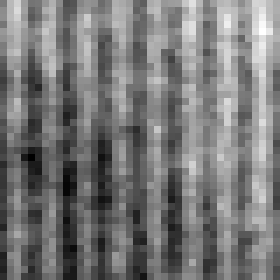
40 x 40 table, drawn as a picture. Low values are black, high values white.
Grain: streaks running down. Slope: up to the top right. Ninth with the highest average: top right. Stripes: upright, repeating 8 times.
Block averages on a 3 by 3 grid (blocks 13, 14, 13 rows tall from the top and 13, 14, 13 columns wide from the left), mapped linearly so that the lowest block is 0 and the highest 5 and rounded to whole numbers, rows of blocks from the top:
3 3 5 | 0 1 4 | 0 0 2
